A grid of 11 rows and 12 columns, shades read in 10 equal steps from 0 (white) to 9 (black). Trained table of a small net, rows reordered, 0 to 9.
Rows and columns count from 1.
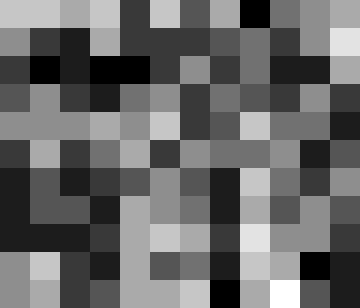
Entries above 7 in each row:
1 1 6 1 1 1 3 3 3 4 2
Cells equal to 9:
6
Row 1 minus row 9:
-6 -6 -5 -5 4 0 3 -4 8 1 0 -4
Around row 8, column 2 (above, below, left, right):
6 8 8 6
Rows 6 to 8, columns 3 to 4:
7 5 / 8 7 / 6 8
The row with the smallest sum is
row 1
